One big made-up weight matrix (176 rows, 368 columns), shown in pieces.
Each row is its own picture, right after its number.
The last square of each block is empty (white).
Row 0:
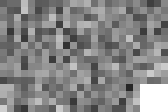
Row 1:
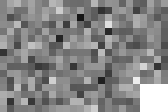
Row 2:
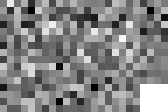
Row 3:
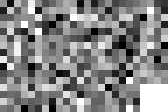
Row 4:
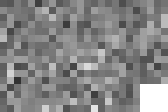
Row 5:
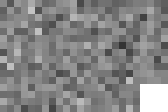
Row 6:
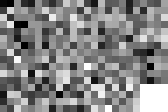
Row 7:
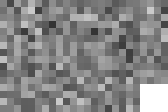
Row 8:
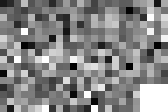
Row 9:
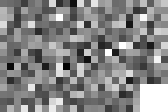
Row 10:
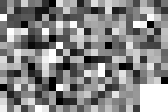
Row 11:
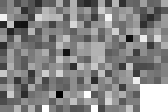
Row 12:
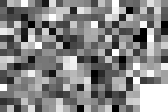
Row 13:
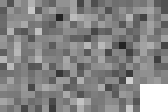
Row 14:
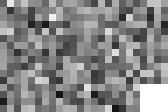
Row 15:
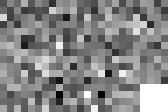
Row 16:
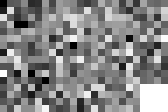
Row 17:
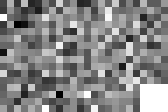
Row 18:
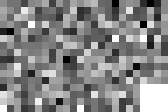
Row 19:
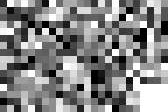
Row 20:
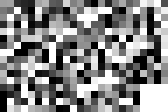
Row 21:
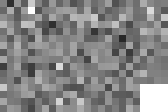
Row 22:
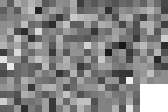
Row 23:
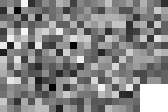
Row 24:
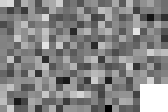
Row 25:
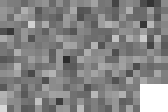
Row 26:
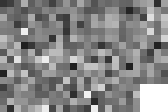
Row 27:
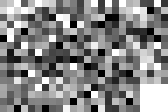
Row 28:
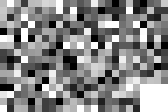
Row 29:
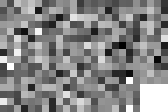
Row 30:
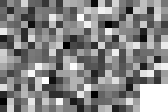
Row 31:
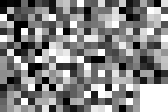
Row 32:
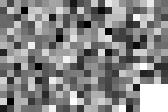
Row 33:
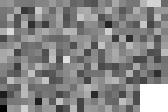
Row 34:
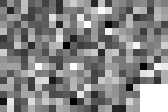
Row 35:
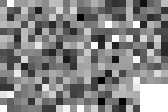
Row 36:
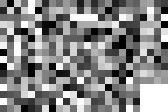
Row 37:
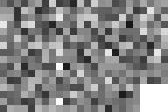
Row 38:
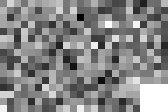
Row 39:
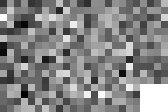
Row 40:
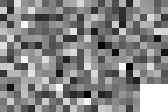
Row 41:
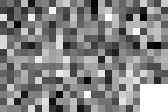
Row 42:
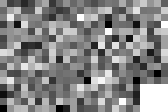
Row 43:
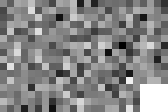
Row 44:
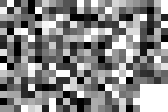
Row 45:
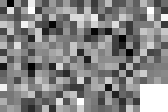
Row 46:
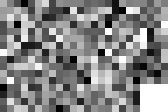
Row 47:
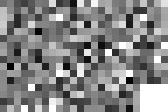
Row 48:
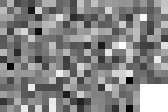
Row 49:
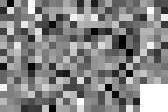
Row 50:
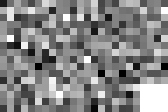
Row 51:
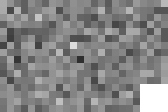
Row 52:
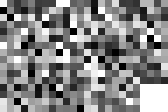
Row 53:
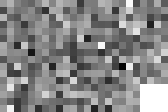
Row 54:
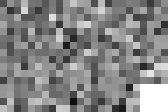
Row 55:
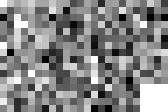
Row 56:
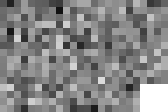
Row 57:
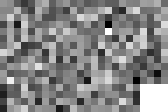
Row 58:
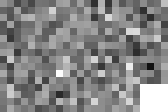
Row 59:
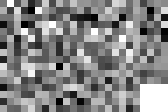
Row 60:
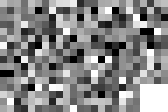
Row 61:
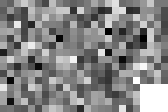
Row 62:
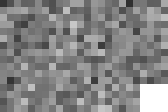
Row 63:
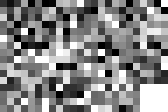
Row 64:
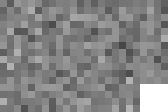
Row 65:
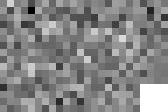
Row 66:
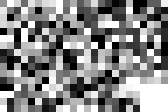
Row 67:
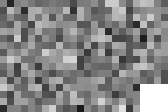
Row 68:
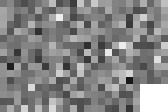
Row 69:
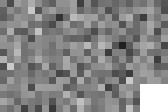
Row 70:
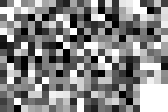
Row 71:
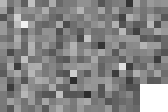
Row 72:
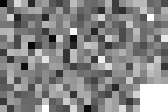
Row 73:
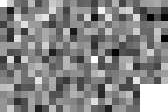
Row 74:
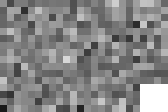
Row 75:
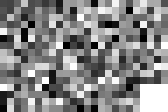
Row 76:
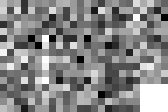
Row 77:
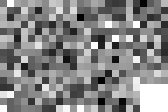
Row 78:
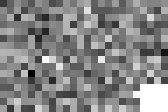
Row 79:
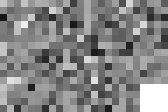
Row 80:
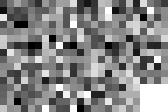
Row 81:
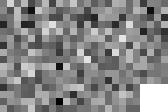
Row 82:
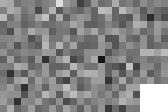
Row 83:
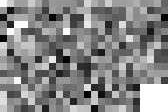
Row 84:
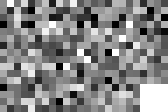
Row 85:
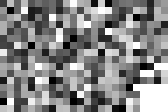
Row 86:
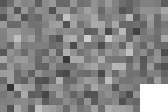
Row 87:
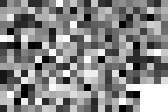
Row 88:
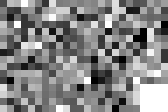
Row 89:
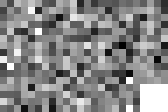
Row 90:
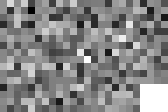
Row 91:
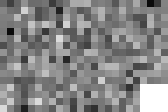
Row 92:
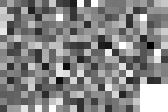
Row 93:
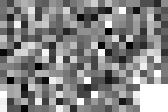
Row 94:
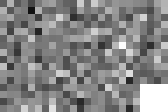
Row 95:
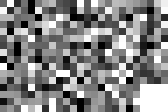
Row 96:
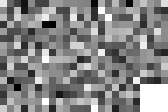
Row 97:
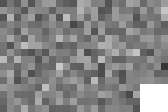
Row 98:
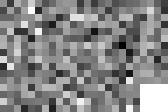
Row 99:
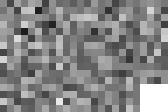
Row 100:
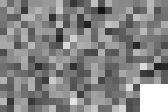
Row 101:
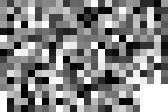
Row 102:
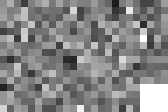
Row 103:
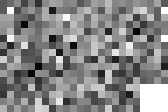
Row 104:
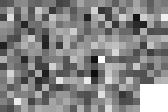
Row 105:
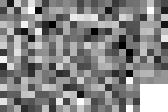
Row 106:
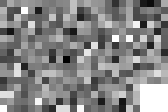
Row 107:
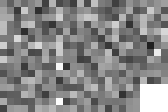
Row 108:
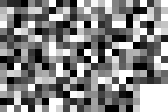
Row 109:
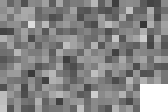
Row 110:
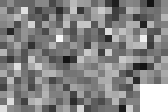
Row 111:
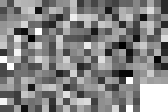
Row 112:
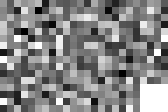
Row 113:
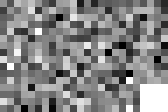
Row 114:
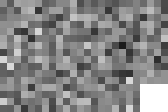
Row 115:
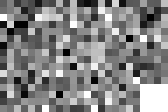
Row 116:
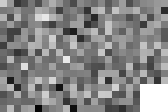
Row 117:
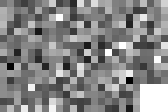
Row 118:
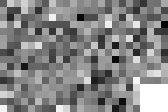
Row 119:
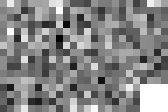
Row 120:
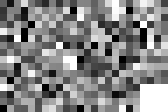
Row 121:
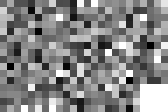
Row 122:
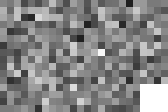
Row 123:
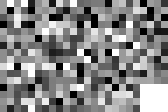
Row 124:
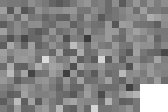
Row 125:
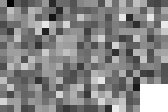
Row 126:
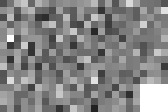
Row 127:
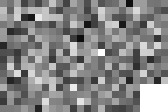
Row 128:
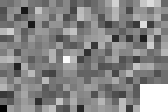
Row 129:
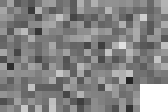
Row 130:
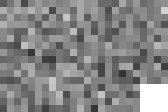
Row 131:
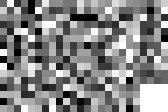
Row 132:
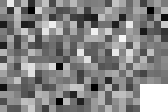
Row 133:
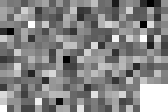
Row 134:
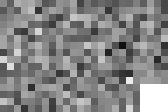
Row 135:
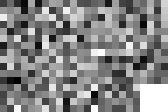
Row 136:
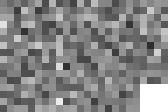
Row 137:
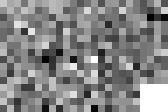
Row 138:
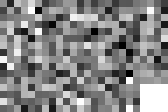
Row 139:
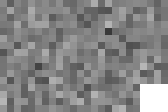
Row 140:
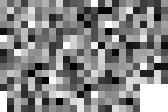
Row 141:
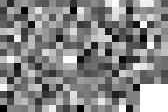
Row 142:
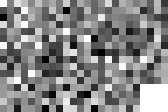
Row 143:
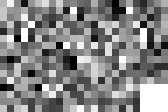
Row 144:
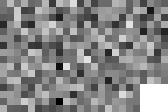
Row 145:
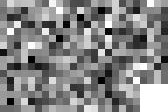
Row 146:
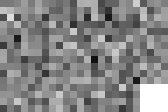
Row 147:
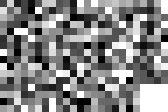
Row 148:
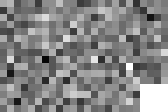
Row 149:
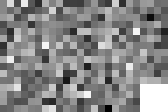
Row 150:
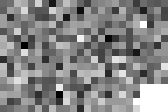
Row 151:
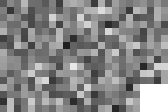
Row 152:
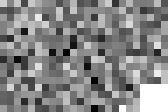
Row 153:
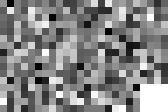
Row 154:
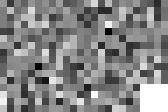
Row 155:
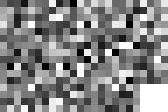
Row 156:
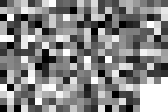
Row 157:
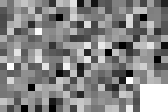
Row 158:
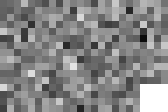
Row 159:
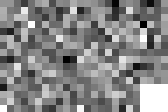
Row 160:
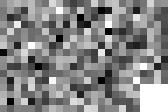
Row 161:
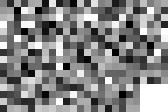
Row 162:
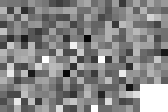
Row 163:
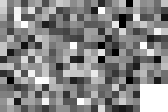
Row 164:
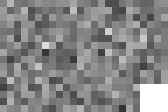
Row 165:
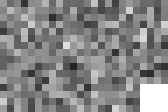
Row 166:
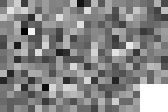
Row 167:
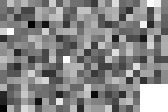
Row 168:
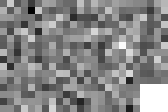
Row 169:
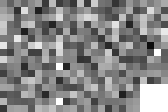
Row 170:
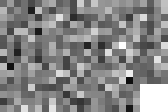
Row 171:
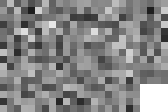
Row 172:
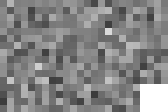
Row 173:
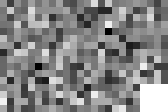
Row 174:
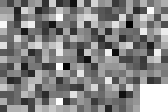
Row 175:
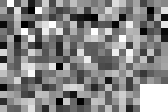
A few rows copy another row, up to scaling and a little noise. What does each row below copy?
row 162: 124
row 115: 11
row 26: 8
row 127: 122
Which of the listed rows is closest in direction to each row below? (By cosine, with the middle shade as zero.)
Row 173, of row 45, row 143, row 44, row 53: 45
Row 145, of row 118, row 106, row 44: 118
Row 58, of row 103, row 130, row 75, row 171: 171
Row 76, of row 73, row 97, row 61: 73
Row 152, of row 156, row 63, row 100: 100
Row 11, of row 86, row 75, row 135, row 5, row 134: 135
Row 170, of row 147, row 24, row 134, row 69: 147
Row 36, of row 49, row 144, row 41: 49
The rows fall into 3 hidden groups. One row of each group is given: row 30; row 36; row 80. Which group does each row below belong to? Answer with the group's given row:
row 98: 36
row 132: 36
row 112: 36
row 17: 80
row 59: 36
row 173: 30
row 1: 30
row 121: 36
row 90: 36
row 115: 80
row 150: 80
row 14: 30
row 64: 36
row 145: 30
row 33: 30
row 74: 30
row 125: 30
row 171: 36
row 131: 36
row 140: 30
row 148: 80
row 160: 30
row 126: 80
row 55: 80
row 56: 30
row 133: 30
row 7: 36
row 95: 36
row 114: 36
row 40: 80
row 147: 36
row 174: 36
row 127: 80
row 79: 80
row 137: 80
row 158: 30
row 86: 80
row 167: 30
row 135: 80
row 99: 36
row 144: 36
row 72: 80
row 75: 30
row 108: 36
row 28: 30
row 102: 30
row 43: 36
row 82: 80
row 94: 36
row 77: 30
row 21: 36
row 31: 80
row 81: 36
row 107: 36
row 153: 30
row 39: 80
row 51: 80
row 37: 36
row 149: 80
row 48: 36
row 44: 36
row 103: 80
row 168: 36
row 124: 80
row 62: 80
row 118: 30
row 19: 30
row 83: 80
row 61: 30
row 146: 80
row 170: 36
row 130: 80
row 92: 36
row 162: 80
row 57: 30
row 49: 36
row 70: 80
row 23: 80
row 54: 30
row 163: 80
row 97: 80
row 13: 36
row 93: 30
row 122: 80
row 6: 80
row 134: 36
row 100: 30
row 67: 30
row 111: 36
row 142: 80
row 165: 30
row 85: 30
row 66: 30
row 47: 36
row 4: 80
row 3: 36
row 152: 80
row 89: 36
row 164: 30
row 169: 36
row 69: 36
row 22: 36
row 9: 36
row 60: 80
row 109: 30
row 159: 30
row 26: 80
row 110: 30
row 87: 80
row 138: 36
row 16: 80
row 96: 80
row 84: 36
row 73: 80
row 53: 80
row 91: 30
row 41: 80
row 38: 30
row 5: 36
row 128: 30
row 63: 80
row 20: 30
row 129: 36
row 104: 80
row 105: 36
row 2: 36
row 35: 30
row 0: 30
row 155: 36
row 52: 80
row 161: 36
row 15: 80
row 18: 30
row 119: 30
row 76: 80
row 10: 80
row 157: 36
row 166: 80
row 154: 30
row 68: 36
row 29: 36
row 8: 80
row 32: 30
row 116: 80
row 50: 80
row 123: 36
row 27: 80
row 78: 80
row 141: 30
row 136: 36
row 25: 30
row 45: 36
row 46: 30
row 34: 30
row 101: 30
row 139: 30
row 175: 36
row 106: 30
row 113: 36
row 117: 36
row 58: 80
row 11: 80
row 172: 30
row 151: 30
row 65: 36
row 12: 30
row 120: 30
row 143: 30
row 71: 80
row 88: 30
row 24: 80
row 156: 80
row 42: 30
